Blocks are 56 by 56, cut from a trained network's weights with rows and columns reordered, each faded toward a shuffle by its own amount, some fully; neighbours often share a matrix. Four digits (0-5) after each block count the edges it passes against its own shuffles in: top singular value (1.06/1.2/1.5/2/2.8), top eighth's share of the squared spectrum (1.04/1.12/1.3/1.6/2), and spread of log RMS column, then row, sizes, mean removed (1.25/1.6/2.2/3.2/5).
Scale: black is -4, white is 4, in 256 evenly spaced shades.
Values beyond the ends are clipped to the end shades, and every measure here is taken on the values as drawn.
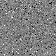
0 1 0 0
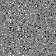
2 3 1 2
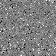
0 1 0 0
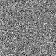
2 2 0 1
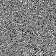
0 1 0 0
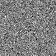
0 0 0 0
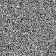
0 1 0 0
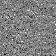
2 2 0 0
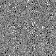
2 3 2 1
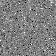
0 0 0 0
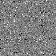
2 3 1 1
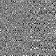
3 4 2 2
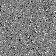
0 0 0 0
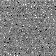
1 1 0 0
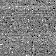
2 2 1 0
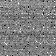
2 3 1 1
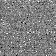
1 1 0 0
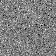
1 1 0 1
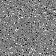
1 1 0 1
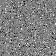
0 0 0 0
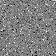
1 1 0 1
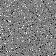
0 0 0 0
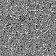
2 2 0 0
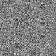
3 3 1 1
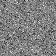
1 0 0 0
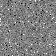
0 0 0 0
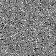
0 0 0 0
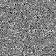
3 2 0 1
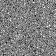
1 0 0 0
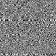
3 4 0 3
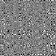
3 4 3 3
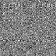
3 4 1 2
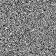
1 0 0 0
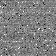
1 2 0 0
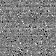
2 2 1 0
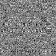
3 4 0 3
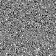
2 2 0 1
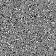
1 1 0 1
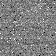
1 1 0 0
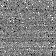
2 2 0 0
